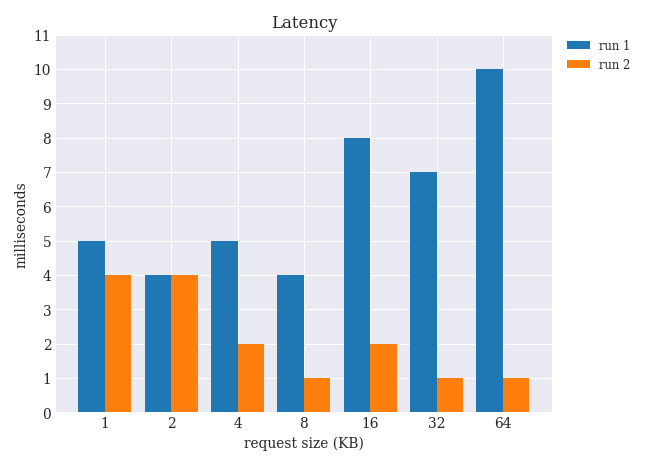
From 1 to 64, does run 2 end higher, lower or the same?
lower
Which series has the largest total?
run 1
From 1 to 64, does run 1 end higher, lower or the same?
higher
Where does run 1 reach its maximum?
64
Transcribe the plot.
Title: Latency
x-axis: request size (KB), ticks 1 2 4 8 16 32 64
y-axis: milliseconds, ticks 0 1 2 3 4 5 6 7 8 9 10 11
Legend: run 1, run 2
Values:
run 1: 5 4 5 4 8 7 10
run 2: 4 4 2 1 2 1 1
